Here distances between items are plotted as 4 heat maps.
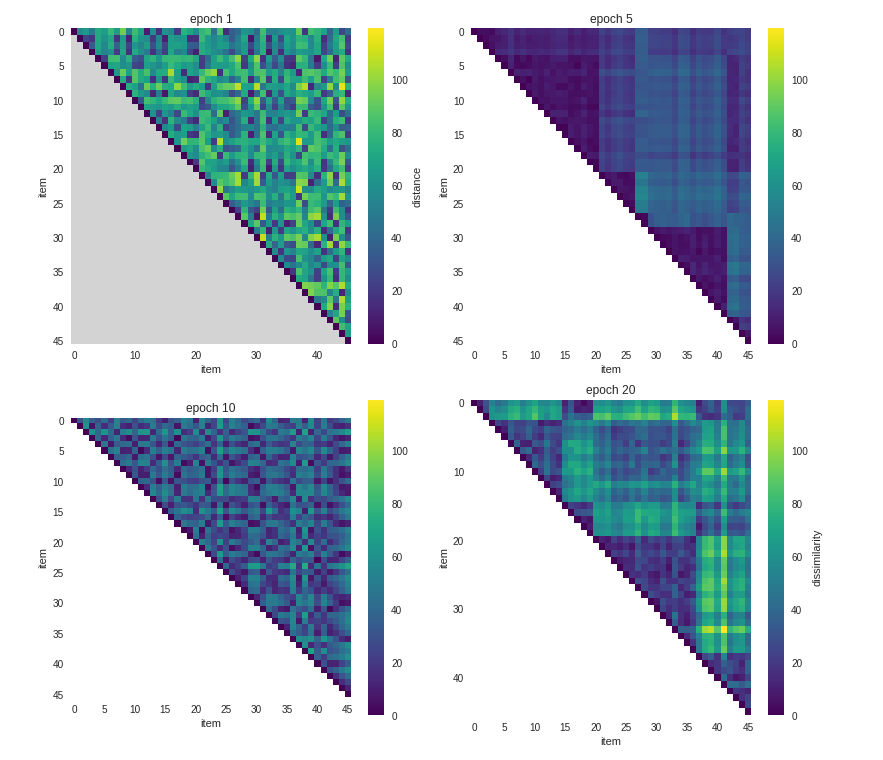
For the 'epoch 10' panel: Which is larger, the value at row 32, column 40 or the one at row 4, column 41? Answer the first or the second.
the first
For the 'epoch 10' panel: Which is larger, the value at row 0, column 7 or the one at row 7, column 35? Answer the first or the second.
the first
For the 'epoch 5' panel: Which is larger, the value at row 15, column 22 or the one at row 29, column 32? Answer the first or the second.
the first
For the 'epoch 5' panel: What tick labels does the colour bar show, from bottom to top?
0, 20, 40, 60, 80, 100
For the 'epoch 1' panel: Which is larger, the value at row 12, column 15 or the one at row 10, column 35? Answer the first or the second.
the first
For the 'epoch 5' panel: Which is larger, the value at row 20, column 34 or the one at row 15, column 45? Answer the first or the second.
the first
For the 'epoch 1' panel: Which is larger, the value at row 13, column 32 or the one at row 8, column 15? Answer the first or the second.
the second
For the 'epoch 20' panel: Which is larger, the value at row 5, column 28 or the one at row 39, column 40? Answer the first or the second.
the first
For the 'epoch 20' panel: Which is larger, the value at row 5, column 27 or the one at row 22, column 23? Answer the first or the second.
the first
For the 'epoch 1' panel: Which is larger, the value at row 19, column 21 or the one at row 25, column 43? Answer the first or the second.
the first
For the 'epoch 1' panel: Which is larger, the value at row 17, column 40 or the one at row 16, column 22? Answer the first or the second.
the first
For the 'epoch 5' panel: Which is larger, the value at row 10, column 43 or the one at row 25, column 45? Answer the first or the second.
the second
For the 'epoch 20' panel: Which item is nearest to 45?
42
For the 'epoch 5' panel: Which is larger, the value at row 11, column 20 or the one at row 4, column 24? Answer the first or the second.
the second
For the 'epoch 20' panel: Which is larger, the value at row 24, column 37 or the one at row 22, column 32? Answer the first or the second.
the first
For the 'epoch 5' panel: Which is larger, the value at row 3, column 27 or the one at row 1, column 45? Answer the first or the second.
the first
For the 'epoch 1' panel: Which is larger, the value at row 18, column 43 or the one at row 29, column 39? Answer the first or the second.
the first
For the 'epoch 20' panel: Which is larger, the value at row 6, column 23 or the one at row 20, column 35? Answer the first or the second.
the first
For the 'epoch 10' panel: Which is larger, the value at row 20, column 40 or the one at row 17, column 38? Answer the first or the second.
the second
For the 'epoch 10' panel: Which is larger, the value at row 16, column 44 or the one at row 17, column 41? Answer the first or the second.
the second
